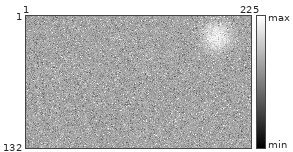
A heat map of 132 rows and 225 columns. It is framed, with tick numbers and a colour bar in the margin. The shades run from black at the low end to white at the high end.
Grain: fine. Bumps: one, in the top right. Mirror symmetry: none. Ninth with the highest average: top right. Stripes: none. Odd rows or columns: none.
